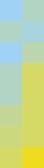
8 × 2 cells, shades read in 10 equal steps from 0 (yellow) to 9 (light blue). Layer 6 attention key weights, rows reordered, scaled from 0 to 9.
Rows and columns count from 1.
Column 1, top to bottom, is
9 7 9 7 7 5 4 3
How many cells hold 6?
1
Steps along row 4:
down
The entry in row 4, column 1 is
7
